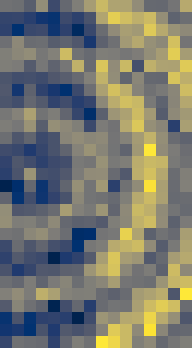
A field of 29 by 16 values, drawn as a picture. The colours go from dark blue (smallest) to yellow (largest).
A vertical seam about 50% of the way across splits the table, and the right part is higher. On average the colour sits 50% of the way up the scale. Rings spread out from the middle left. No single row or column stands out from its neighbours.
